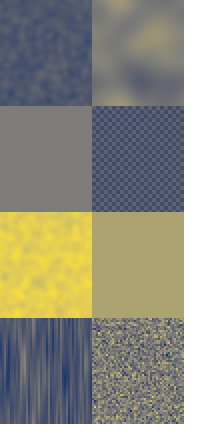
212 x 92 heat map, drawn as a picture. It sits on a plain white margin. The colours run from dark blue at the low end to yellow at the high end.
It is made of 4 by 2 panels. Panel 1,1: low, blotchy, faint in contrast. Panel 1,2: middling, smooth. Panel 2,1: middling, flat. Panel 2,2: low, checkered. Panel 3,1: very high, blotchy, faint in contrast. Panel 3,2: high, flat. Panel 4,1: low, streaked downward. Panel 4,2: middling, fine-grained, strong in contrast.
